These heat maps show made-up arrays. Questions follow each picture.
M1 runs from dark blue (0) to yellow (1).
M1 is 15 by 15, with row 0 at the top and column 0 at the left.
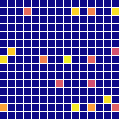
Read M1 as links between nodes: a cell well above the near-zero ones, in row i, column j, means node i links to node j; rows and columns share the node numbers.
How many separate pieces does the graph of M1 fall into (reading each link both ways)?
3
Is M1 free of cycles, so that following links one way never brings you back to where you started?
yes
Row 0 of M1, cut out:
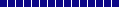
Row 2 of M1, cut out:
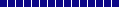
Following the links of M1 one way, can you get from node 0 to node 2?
no
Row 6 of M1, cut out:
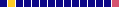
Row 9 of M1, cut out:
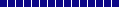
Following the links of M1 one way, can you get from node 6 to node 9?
yes
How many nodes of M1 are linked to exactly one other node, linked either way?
4
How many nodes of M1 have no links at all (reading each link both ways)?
2
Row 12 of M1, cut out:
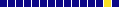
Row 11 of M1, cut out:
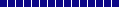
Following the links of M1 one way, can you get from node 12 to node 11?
yes
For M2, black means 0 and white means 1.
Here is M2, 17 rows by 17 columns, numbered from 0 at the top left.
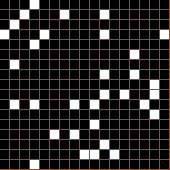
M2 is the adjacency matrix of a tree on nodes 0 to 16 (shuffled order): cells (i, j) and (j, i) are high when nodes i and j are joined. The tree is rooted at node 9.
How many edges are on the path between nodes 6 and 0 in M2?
4
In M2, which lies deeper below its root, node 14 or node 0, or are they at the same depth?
node 0
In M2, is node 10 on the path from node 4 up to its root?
yes
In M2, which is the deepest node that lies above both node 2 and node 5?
10
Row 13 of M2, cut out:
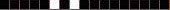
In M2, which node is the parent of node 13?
7
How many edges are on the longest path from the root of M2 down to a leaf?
4
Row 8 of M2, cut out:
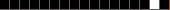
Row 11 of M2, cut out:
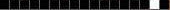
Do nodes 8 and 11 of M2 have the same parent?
yes
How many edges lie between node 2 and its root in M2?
3
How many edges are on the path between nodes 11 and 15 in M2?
1
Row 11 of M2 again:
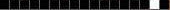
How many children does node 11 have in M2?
0
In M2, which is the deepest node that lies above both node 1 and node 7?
10
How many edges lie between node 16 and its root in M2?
3
